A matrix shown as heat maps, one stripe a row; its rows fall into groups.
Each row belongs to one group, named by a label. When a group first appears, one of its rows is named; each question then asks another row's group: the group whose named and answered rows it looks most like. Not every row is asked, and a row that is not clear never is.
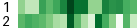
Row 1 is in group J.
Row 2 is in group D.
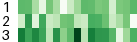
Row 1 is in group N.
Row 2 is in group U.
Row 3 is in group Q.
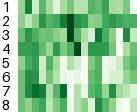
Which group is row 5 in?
N
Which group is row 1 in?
U
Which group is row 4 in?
Q
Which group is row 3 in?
D
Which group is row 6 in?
N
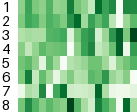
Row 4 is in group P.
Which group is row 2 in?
Q
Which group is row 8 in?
D
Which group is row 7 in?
U
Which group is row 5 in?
N
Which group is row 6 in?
U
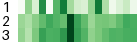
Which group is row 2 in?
J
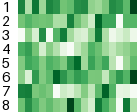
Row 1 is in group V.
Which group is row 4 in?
N
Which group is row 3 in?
U
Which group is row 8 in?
D
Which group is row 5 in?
Q
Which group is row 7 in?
U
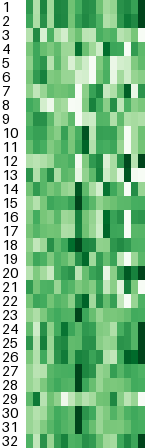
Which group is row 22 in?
Q
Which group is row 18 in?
J
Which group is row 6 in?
N
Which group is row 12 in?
P
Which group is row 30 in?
J
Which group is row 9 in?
N
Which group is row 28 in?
J
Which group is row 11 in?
Q
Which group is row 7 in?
P
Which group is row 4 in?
D
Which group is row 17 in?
D
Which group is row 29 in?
U
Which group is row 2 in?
V
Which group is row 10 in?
Q
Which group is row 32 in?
V
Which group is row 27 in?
J
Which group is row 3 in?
U
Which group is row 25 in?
V
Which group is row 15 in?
J
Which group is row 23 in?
J
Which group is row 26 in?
V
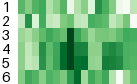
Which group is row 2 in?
U
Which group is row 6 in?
Q
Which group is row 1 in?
U
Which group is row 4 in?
J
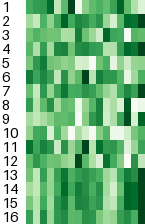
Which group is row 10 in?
N
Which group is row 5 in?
N
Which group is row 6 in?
Q
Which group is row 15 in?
V
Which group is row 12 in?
D
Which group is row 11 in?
Q
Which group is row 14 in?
V
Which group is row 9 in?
P
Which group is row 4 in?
V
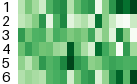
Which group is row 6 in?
P
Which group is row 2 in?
U
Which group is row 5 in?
J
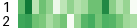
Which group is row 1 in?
U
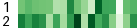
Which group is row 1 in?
D
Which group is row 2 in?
Q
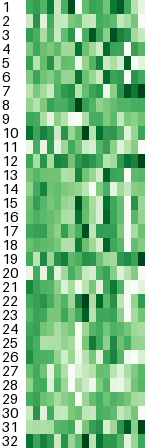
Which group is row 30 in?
U
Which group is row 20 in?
U
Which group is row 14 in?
N
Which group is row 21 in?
U
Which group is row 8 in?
J
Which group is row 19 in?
V
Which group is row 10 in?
Q
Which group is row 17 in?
Q
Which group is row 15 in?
D
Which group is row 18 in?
D
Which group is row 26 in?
U
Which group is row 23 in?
Q
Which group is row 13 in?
D
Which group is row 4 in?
D
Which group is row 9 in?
N
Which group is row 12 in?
V
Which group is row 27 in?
N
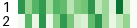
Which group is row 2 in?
U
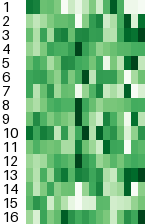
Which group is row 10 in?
Q
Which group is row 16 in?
V
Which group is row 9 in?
D
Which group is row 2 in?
P
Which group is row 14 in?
P
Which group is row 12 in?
J
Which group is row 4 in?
J
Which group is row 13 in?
V
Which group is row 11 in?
D
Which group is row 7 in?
P
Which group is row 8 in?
J
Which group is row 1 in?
U
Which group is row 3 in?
V
